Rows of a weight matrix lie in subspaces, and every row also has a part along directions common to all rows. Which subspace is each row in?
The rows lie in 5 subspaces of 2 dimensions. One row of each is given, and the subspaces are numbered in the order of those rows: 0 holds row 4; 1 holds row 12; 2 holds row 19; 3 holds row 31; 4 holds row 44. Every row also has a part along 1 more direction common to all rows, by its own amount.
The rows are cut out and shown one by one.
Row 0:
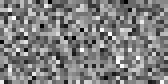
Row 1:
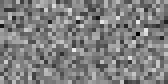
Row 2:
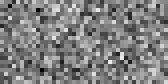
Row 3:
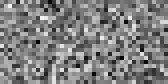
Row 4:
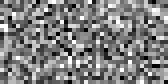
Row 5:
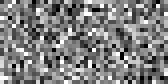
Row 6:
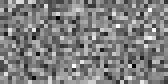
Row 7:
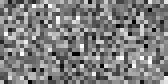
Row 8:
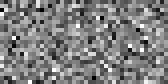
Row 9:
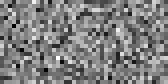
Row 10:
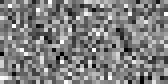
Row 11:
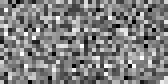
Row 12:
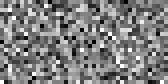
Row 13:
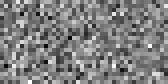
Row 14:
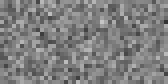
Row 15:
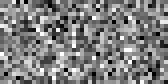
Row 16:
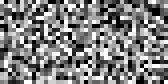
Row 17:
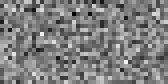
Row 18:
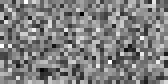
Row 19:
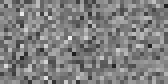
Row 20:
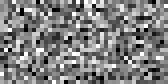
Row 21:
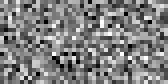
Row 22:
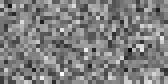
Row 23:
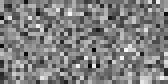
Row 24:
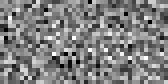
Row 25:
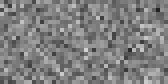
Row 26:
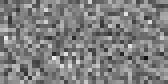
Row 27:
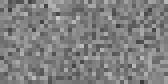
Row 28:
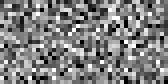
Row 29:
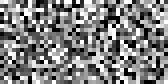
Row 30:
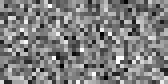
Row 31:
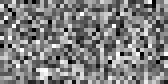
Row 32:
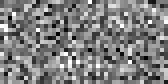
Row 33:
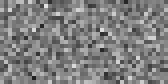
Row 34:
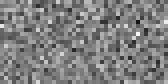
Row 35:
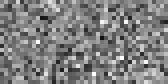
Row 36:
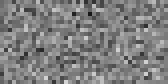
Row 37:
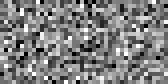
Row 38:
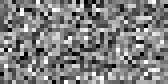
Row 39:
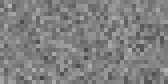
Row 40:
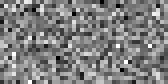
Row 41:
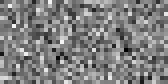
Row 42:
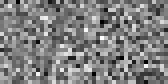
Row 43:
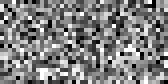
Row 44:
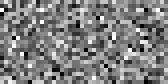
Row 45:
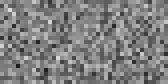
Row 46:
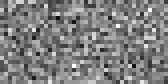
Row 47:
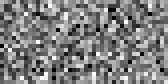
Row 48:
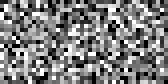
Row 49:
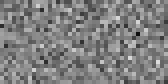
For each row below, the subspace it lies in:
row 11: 1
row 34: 4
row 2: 3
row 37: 2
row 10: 3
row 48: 4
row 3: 0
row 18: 3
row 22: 4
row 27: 1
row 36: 2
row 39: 4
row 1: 4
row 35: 0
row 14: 2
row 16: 0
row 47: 4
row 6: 1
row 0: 1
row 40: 2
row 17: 2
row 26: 0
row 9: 3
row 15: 3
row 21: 0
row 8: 4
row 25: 4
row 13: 2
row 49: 4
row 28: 4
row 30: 1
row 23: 3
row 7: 1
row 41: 3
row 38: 2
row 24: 0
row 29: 4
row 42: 0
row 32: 0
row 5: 3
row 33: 1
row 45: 3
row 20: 2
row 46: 1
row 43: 3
